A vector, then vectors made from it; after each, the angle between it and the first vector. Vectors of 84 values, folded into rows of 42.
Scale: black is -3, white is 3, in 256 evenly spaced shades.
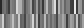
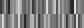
nearly parallel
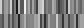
partly opposed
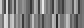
orthogonal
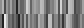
partly opposed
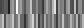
nearly parallel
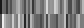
partly aligned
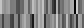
nearly opposite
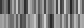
partly aligned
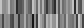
nearly opposite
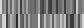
orthogonal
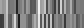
partly opposed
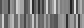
nearly parallel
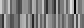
nearly opposite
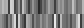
orthogonal
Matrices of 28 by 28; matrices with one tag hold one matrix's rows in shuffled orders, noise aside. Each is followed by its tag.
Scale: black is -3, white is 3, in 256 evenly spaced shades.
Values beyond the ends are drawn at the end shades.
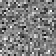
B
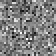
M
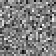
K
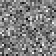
K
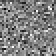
B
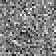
M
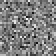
M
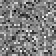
M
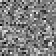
B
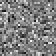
B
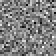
K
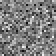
K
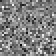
K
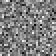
K
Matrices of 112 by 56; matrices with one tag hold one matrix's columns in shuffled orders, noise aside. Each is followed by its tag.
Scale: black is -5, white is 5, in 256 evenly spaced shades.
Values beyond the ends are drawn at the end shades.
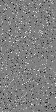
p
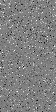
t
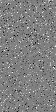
t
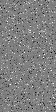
p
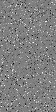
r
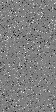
t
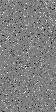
t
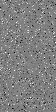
p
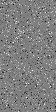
p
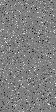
p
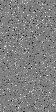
t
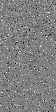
t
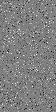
p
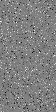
p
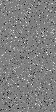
p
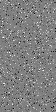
p
